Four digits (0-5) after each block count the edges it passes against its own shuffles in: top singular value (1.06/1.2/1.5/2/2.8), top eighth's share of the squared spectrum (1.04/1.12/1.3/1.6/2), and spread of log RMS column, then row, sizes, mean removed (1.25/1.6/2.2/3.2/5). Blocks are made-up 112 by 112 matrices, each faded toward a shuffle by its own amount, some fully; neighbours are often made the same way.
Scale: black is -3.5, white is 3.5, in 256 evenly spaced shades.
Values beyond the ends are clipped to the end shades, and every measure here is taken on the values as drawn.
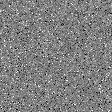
0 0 0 0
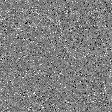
0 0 0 1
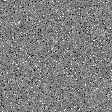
0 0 0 0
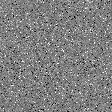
0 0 0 0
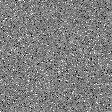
0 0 0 0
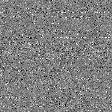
1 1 0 3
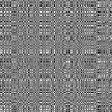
5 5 4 4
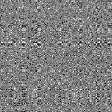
5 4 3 3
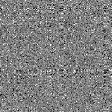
4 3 2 2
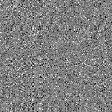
4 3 2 2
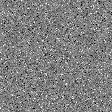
2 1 0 0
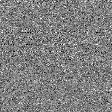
1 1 0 3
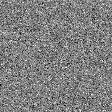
0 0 0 2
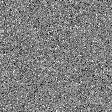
0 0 0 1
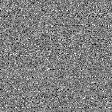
1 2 0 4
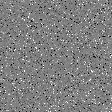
2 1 0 0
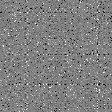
4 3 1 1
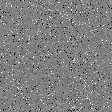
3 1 0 0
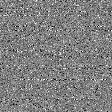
1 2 0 3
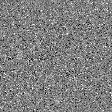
0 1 0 2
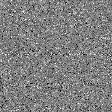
1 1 0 2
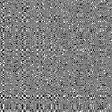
5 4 3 3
